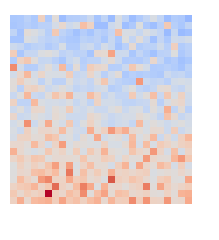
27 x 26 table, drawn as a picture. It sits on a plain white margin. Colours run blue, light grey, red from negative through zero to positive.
On average the colour sits 50% of the way up the scale. The ninth with the lowest average is the top right. There is an overall slope up to the bottom. No regular stripes run through it.
